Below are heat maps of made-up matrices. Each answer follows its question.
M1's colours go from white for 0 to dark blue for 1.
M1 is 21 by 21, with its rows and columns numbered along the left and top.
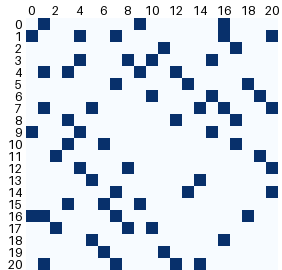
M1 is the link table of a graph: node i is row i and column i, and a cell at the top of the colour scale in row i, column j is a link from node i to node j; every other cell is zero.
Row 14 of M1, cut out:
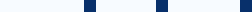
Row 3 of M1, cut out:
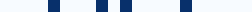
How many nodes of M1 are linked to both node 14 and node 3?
0
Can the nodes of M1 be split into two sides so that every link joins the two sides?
no
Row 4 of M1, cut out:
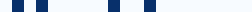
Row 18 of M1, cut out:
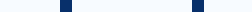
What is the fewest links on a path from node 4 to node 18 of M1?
3
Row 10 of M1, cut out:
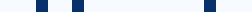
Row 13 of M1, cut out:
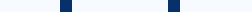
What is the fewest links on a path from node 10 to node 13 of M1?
6
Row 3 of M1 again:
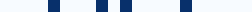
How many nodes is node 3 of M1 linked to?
4
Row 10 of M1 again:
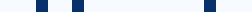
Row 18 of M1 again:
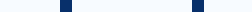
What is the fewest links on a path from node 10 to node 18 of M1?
5
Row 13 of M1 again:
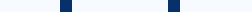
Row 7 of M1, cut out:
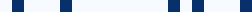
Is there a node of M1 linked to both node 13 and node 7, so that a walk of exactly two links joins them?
yes
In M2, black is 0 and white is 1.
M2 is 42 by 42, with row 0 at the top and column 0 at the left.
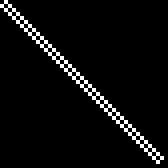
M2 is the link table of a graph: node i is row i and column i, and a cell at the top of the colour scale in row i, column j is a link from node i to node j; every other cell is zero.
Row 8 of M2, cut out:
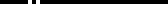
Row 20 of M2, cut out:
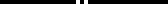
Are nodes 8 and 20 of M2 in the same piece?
yes
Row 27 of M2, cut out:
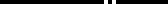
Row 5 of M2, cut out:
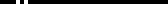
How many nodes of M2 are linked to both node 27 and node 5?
0
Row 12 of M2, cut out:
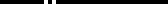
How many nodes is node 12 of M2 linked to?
2
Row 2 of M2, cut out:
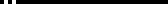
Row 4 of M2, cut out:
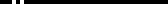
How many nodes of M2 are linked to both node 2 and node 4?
1
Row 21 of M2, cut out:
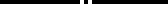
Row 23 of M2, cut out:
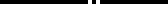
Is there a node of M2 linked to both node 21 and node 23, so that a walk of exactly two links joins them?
yes
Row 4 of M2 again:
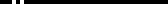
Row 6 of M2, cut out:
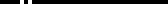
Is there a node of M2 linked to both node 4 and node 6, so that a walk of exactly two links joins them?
yes
